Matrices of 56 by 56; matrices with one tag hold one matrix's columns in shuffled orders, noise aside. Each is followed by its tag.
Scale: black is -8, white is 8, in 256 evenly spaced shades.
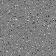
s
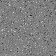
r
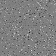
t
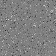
s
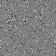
s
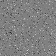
t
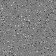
s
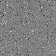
r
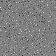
r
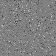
s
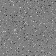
r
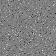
t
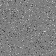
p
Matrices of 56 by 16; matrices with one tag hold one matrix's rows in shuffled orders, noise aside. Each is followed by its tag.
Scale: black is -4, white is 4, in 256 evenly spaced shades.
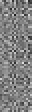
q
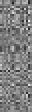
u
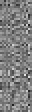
u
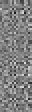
q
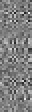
q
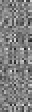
q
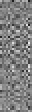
u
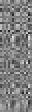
u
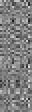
u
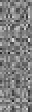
u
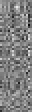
u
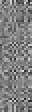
q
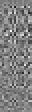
q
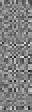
q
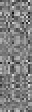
u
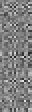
q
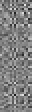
q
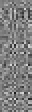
q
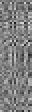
q
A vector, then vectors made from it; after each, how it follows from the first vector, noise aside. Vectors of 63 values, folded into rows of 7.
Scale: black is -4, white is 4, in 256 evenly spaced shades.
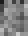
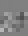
partly zeroed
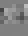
partly zeroed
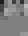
partly zeroed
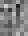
wrapped around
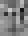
wrapped around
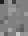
partly zeroed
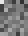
sign-scrambled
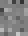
partly zeroed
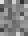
sign-scrambled
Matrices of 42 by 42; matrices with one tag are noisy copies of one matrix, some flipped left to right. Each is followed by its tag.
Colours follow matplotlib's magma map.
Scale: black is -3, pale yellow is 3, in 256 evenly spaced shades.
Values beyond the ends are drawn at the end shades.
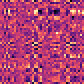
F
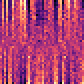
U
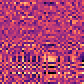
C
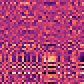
C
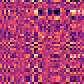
F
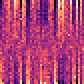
U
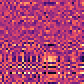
C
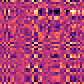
F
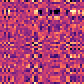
F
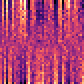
U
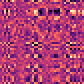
F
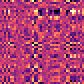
F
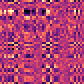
F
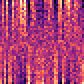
U
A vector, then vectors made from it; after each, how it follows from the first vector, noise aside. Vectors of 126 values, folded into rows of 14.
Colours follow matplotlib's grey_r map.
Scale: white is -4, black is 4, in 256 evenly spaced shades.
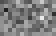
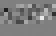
partly zeroed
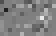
partly zeroed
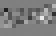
partly zeroed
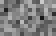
sign-scrambled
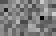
sign-scrambled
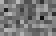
sign-scrambled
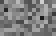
sign-scrambled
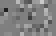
partly zeroed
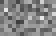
sign-scrambled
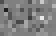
partly zeroed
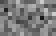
sign-scrambled
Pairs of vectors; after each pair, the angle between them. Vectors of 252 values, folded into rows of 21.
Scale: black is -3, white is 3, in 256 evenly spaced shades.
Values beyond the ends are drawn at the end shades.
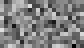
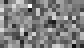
nearly parallel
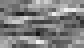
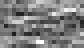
nearly parallel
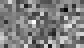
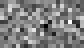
orthogonal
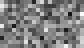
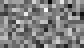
partly opposed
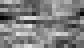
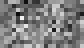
partly aligned
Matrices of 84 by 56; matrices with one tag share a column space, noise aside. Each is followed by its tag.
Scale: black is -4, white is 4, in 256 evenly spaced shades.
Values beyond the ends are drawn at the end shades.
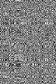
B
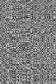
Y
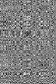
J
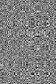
J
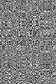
J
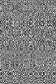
J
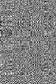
J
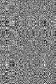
J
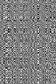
Y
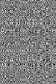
B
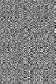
Y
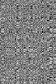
Y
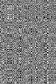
Y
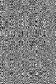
J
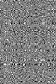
B
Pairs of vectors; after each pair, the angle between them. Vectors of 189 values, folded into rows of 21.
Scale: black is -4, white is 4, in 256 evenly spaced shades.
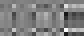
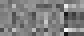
nearly parallel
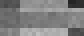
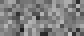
orthogonal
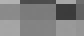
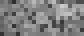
partly opposed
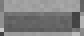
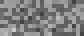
orthogonal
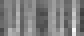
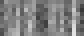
nearly parallel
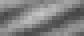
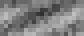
nearly opposite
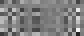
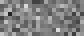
partly opposed
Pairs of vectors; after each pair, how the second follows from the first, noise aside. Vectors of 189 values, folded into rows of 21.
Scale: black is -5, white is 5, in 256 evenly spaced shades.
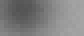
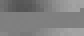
partly zeroed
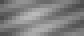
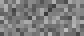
shuffled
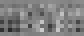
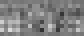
negated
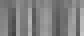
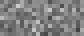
shuffled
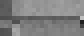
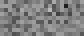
shuffled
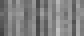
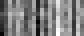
scaled up
